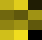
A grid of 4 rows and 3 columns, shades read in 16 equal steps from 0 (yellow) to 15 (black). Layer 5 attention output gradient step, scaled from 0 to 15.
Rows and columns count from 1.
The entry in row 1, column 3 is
13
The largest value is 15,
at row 4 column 3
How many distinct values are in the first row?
3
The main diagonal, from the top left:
3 9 9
